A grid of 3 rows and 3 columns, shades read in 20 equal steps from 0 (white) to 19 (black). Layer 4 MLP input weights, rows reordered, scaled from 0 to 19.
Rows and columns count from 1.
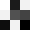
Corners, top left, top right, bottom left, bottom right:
0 1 18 19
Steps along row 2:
up up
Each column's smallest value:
0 1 1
